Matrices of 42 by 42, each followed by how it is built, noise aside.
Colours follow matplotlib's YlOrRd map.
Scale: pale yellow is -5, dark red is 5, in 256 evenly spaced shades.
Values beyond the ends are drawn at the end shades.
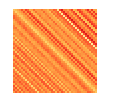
Toeplitz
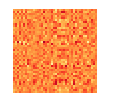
low rank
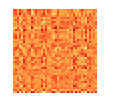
low rank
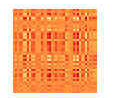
low rank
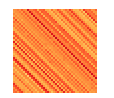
Toeplitz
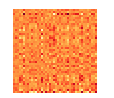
low rank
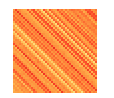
Toeplitz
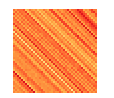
Toeplitz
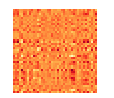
low rank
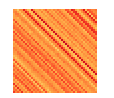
Toeplitz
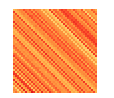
Toeplitz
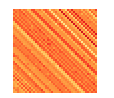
Toeplitz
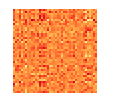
low rank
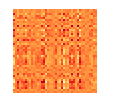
low rank
